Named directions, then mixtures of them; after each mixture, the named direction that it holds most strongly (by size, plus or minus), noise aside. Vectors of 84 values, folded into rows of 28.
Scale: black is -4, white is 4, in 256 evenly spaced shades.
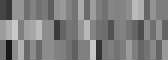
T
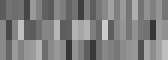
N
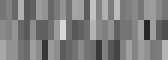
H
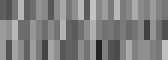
H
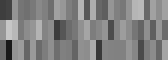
T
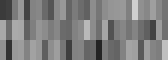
N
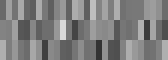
H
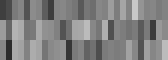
N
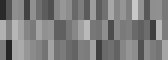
T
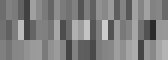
N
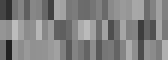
T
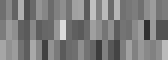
H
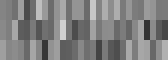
H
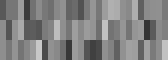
N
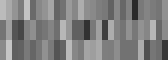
N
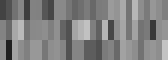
N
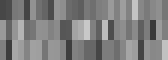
N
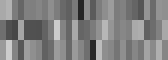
T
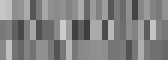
N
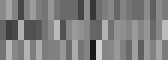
T
